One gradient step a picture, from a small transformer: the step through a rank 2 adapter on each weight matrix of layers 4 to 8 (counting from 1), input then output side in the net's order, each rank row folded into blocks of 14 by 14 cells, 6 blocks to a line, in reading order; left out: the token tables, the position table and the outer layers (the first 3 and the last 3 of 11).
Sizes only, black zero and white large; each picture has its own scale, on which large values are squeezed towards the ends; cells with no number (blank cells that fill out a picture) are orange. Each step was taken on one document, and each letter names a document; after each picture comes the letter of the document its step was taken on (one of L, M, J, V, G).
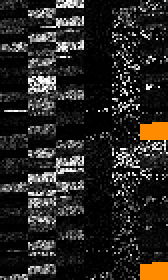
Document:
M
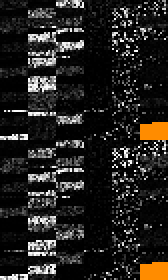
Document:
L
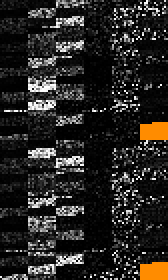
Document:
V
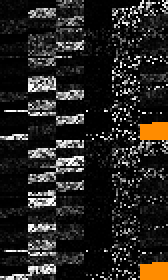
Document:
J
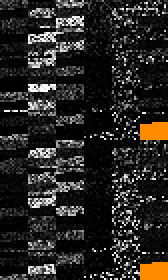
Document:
V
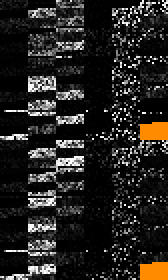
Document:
J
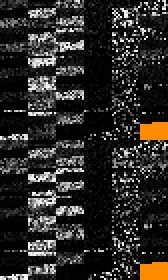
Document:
L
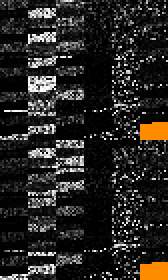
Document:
V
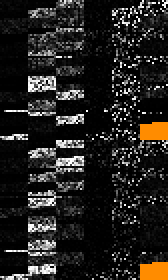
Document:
J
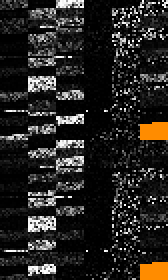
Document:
J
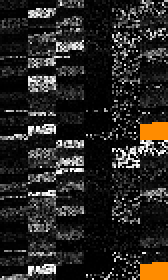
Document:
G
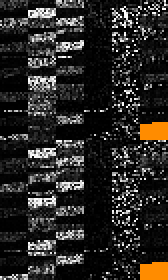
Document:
L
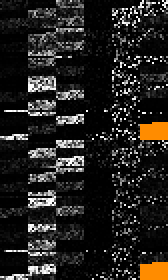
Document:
J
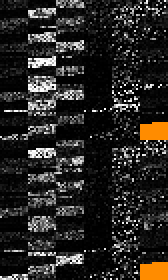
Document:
V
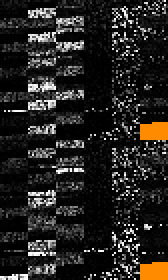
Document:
L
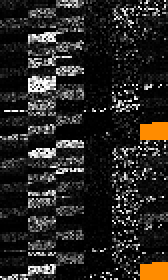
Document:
V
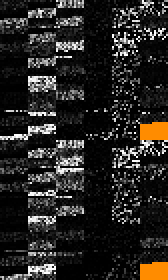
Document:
G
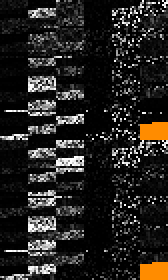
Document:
J
